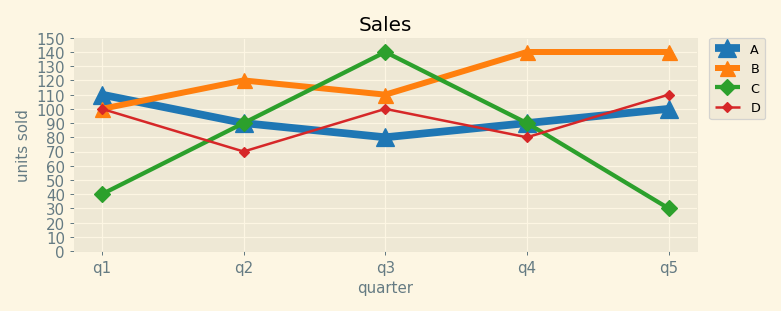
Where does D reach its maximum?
q5
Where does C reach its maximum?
q3
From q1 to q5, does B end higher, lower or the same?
higher
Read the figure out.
Title: Sales
x-axis: quarter, ticks q1 q2 q3 q4 q5
y-axis: units sold, ticks 0 10 20 30 40 50 60 70 80 90 100 110 120 130 140 150
Legend: A, B, C, D
Values:
A: 110 90 80 90 100
B: 100 120 110 140 140
C: 40 90 140 90 30
D: 100 70 100 80 110
